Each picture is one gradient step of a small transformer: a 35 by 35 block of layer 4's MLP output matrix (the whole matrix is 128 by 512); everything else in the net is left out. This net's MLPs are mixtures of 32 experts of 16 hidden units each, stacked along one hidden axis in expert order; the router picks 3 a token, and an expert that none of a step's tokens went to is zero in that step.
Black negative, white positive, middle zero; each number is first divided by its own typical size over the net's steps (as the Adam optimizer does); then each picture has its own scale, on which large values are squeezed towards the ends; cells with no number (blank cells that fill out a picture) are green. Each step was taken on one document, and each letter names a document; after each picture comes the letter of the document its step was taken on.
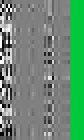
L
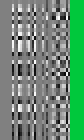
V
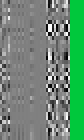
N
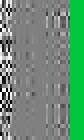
L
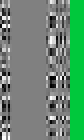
N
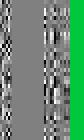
L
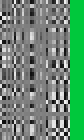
N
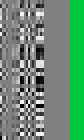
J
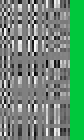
V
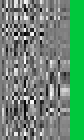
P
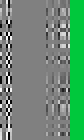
V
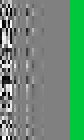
L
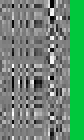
N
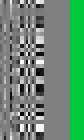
J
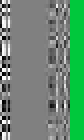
N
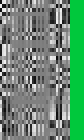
N
